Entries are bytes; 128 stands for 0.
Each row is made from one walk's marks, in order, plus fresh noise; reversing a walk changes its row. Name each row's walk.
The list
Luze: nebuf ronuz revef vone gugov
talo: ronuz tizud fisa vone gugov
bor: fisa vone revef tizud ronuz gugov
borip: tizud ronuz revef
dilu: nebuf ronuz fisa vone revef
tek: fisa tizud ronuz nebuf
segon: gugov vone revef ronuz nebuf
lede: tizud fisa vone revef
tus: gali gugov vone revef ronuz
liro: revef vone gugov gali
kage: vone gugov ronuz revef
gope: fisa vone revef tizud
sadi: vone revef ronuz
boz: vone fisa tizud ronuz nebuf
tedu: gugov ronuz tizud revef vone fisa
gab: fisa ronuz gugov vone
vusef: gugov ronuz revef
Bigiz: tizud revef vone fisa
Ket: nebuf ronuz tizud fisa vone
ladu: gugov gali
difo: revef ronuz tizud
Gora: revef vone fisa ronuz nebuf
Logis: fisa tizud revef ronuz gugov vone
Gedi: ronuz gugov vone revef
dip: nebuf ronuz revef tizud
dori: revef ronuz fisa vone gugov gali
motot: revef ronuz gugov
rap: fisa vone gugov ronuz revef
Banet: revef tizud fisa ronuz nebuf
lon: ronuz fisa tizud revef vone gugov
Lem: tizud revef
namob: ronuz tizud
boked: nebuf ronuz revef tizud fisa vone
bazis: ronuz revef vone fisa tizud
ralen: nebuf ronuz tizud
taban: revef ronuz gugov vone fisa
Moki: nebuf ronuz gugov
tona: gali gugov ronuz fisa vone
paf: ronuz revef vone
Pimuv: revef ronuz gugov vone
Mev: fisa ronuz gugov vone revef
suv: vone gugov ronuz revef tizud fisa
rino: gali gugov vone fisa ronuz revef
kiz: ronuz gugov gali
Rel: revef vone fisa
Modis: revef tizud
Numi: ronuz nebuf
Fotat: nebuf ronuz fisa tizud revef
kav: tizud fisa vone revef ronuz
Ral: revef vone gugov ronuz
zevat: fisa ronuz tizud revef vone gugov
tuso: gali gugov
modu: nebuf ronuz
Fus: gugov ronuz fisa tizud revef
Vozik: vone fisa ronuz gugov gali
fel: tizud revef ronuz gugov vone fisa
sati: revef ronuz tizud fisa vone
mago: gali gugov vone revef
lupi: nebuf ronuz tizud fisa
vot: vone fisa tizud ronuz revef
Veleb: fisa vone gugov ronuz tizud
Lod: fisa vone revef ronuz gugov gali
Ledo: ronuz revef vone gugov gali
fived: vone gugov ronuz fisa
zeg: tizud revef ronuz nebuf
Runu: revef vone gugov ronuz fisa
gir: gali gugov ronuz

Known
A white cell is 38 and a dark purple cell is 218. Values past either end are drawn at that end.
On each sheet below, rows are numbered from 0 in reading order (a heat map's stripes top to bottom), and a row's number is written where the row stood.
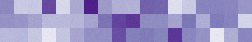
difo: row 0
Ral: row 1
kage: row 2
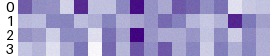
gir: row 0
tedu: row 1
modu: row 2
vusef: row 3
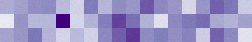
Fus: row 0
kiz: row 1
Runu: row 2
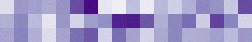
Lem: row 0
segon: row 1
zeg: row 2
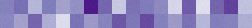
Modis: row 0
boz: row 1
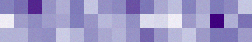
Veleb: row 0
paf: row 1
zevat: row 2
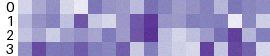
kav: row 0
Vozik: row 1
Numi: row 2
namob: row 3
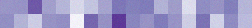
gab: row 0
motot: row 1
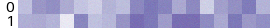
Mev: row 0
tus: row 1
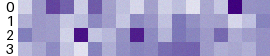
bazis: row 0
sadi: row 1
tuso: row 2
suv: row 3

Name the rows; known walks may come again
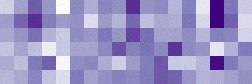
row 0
Rel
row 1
talo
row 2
bor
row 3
kage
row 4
sati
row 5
suv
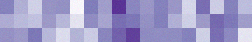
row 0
motot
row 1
Pimuv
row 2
Runu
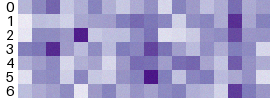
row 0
fel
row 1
Gedi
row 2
Ledo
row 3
Veleb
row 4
rino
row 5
Lod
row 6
boked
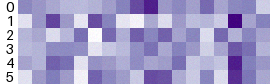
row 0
Ral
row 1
Bigiz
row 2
vusef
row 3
dori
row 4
Ket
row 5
gope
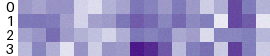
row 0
taban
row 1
Banet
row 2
gab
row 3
segon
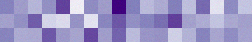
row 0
Moki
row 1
fived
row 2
ralen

